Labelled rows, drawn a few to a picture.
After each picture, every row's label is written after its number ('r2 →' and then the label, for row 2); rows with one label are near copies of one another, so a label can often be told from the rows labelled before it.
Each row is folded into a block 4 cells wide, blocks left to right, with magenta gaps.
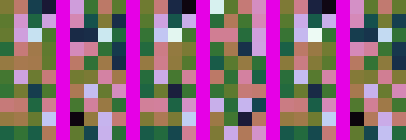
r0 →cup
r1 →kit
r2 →cup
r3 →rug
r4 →cup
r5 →kit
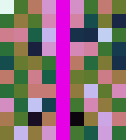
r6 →rug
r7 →kit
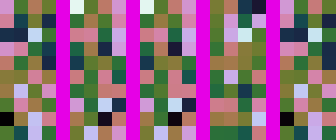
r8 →kit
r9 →rug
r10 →rug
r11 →cup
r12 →kit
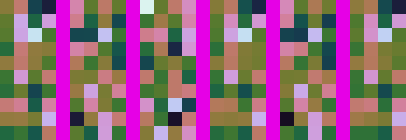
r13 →cup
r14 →kit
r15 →rug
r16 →cup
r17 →kit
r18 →cup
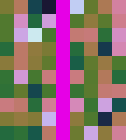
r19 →cup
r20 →rug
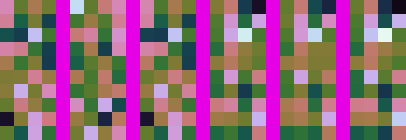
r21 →kit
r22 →rug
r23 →kit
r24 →cup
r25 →cup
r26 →cup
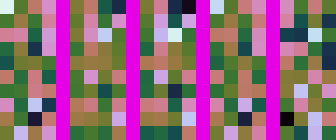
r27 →rug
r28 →cup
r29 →cup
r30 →rug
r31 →kit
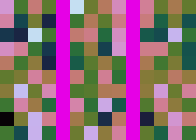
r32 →kit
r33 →rug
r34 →kit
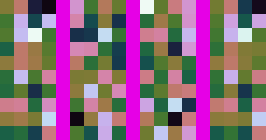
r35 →cup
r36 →kit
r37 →rug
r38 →cup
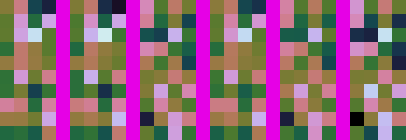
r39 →cup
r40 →cup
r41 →kit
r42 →cup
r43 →kit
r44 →kit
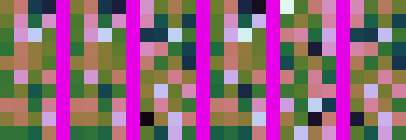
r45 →cup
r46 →cup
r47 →kit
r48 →cup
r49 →rug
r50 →kit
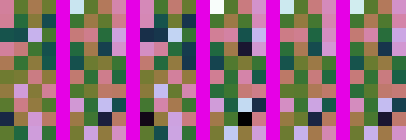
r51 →kit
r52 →rug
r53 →kit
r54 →rug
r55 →rug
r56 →rug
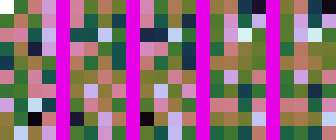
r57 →rug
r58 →kit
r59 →kit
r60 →cup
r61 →cup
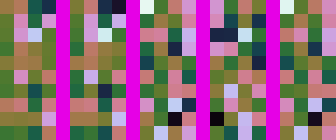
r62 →cup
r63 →cup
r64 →rug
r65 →kit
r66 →rug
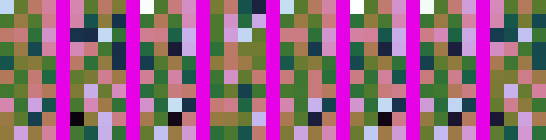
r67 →rug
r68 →kit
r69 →rug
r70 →cup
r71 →rug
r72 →rug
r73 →rug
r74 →kit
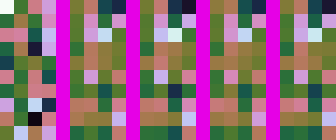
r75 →rug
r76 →cup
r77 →cup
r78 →cup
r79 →cup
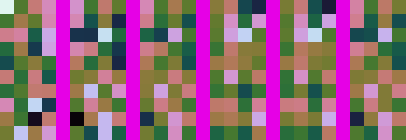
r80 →rug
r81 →kit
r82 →kit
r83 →cup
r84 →cup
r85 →kit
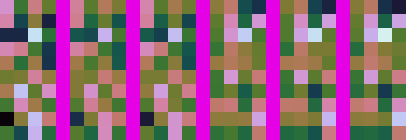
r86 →kit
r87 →kit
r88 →kit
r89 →cup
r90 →cup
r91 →cup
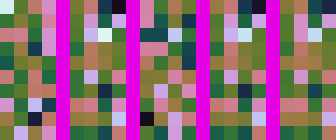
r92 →rug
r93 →cup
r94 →kit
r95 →cup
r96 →cup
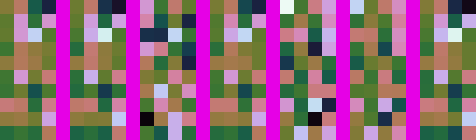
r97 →cup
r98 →cup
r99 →kit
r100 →cup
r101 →rug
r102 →rug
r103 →cup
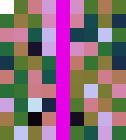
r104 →rug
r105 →kit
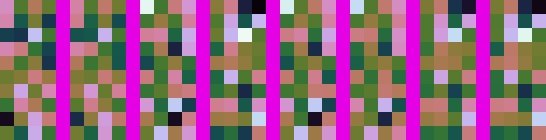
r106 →kit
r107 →kit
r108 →rug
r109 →cup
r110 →rug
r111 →rug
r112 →cup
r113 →cup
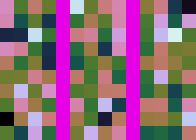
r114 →kit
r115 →rug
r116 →cup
